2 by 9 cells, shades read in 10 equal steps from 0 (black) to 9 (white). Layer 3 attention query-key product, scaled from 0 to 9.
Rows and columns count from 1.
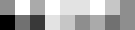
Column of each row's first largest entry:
2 4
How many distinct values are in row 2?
7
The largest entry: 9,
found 3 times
